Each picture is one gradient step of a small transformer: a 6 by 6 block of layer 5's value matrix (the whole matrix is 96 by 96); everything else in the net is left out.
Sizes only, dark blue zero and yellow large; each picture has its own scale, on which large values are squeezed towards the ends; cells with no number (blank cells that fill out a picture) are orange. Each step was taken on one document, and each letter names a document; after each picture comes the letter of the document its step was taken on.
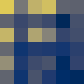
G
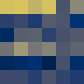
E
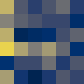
E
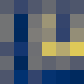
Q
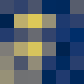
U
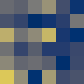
G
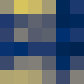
U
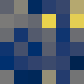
Q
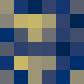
U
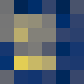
U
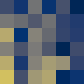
G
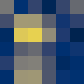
U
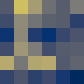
E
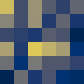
G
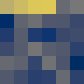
E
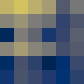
E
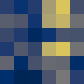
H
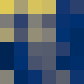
G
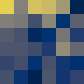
E
